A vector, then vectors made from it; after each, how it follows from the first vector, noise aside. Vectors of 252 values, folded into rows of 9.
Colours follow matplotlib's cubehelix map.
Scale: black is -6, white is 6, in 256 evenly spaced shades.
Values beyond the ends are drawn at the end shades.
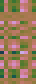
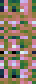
scaled up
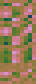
wrapped around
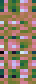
scaled up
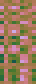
wrapped around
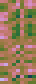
wrapped around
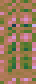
wrapped around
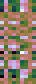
scaled up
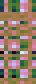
scaled up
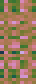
copied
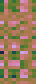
copied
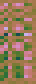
wrapped around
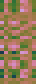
copied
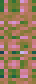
copied
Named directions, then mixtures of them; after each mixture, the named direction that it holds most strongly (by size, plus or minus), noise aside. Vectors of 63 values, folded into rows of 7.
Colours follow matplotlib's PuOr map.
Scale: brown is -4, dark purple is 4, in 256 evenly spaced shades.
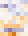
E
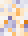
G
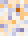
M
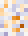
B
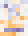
E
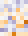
G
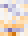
E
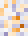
B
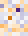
M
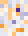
M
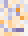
M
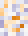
B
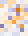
M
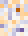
M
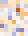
M
